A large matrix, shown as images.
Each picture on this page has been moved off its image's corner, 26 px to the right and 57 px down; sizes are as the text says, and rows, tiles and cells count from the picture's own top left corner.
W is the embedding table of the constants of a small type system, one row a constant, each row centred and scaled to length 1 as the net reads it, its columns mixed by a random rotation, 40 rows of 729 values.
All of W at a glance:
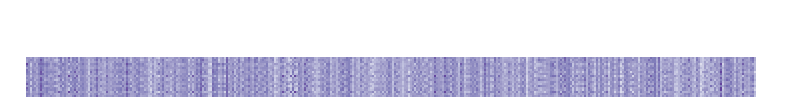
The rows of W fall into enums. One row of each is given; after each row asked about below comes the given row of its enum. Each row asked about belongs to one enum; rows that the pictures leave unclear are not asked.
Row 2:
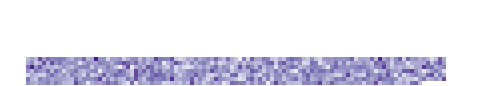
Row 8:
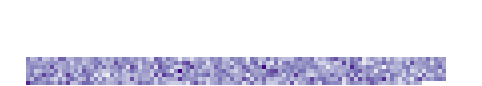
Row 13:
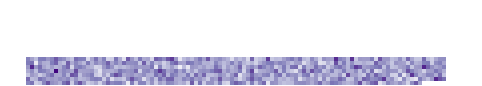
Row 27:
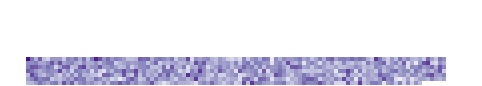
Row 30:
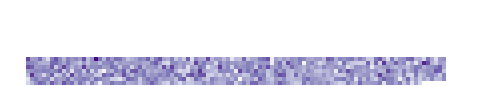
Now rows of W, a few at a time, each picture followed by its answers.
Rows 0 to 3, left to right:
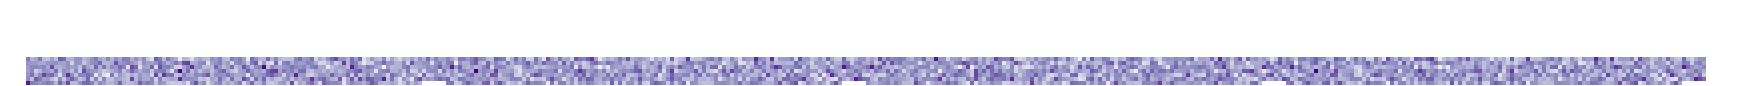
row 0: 8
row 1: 13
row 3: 13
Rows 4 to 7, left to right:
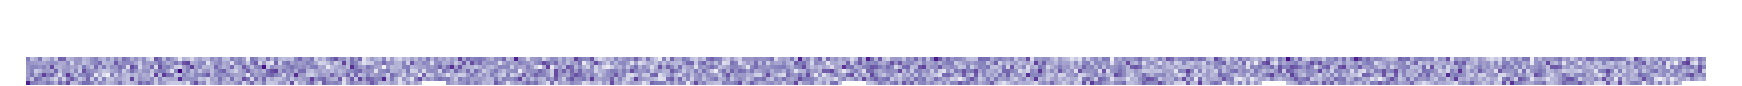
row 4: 8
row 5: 2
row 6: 27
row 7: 27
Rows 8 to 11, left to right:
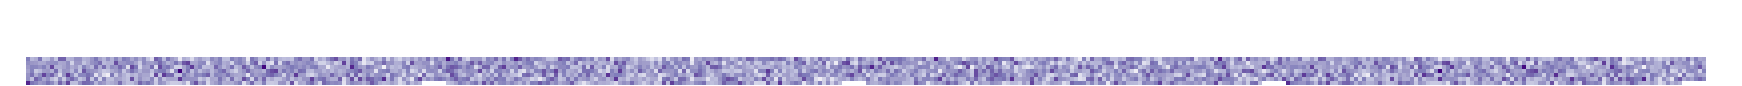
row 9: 27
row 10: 2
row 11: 8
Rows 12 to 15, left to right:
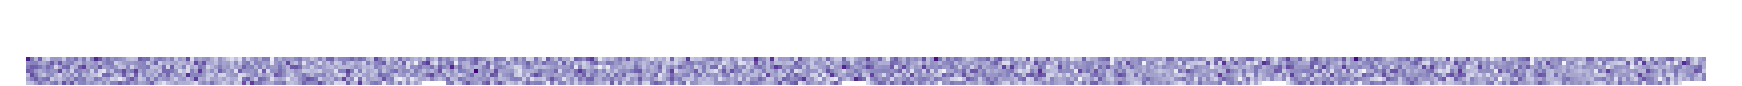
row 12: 27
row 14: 30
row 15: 30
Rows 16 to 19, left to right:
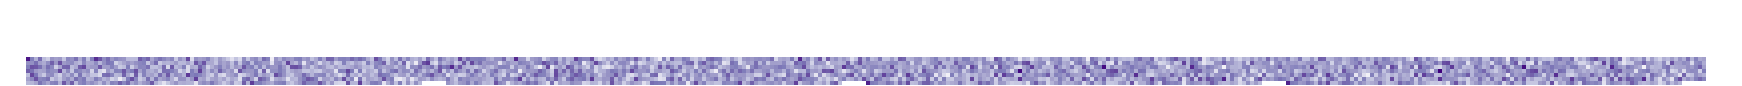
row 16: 27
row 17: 2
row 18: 8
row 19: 8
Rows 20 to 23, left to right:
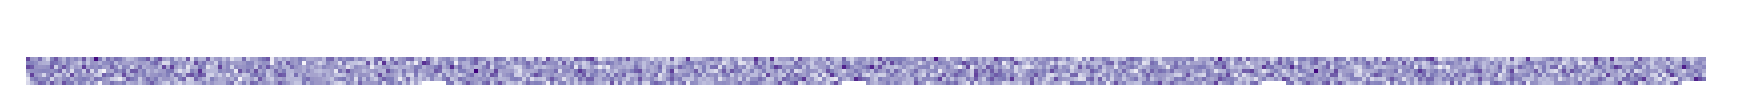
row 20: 30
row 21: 13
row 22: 2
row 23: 13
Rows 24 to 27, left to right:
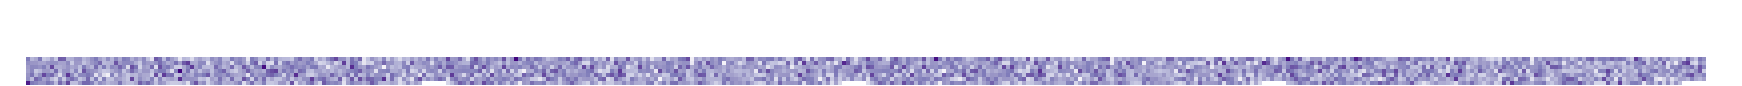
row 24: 8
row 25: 30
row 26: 30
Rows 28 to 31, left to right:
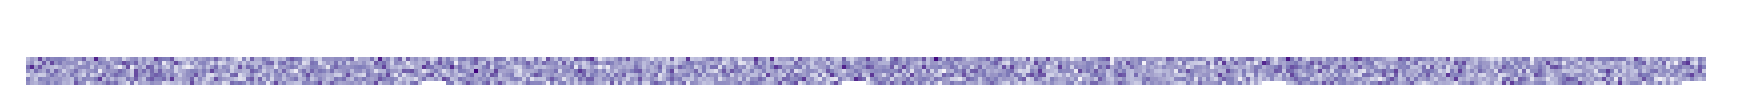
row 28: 2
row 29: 13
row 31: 27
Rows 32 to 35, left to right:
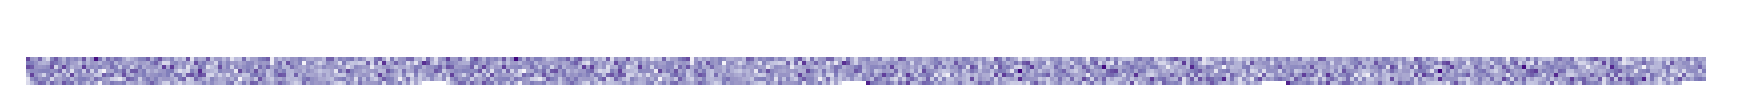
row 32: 30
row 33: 30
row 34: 8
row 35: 8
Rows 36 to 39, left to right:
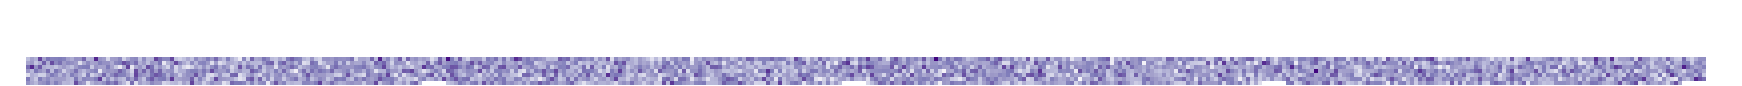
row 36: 2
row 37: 27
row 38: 30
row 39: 13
